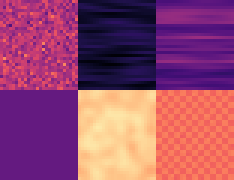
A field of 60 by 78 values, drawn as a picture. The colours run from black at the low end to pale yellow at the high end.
It is made of 2 by 3 panels. Panel 1,1: middling, fine-grained. Panel 1,2: very low, streaked across, faint in contrast. Panel 1,3: low, streaked across. Panel 2,1: low, flat. Panel 2,2: very high, blotchy, faint in contrast. Panel 2,3: high, checkered, faint in contrast.
